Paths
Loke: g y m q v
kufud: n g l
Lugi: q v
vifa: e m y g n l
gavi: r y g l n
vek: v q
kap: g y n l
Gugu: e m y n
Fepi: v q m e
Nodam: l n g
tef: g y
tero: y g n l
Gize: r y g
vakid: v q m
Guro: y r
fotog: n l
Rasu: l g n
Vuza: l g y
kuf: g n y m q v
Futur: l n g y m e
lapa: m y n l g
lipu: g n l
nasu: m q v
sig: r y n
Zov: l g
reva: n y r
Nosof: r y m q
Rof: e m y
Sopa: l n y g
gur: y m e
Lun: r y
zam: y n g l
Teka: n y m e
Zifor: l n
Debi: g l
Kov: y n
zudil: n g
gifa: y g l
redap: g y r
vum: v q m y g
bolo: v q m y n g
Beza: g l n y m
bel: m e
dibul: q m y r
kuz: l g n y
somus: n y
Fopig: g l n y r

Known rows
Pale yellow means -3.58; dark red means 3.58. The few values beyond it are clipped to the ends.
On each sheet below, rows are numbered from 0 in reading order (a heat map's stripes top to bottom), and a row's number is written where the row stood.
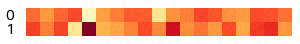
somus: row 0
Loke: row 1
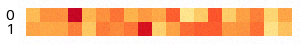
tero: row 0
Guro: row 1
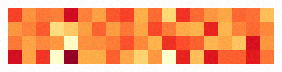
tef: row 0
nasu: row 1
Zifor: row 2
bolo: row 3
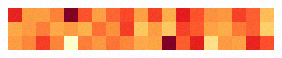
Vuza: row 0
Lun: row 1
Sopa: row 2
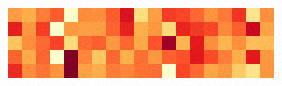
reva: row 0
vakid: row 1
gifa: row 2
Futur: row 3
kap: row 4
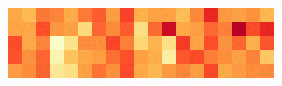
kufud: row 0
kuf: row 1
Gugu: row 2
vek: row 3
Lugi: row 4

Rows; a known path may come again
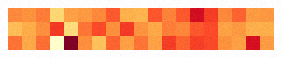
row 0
gur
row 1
Debi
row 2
Futur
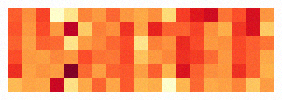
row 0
Fepi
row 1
Nosof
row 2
somus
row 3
Zov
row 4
Vuza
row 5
lipu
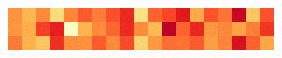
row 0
dibul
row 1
Beza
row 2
Rasu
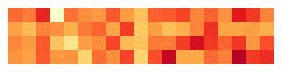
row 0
vum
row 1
kufud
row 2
Teka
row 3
kuf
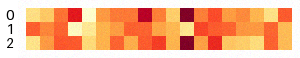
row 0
Fopig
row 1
vek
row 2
gavi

